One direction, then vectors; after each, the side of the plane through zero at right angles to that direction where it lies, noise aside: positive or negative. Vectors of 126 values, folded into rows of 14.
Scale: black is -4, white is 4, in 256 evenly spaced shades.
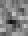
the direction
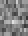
negative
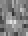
negative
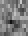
positive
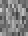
negative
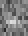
negative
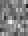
negative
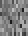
positive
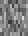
positive
